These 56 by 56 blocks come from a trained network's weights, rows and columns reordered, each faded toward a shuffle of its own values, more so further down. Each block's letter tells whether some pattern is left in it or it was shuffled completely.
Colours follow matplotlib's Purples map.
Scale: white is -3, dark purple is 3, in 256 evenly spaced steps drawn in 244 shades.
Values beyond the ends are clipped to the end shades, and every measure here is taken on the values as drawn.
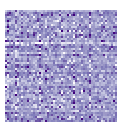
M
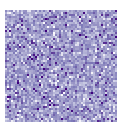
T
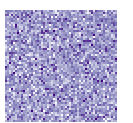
T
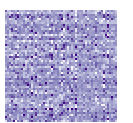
M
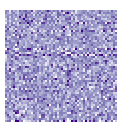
M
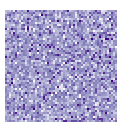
T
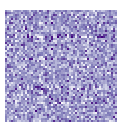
M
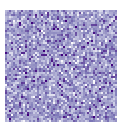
T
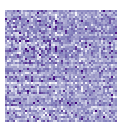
M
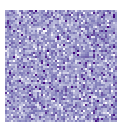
T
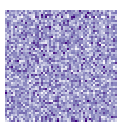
M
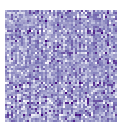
M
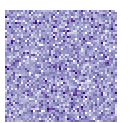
T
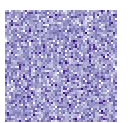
T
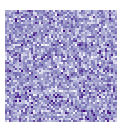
M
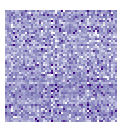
M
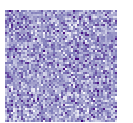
M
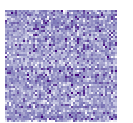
M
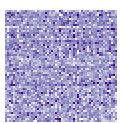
M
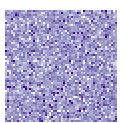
T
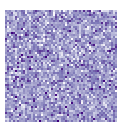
T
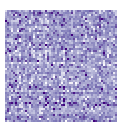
M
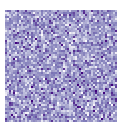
T
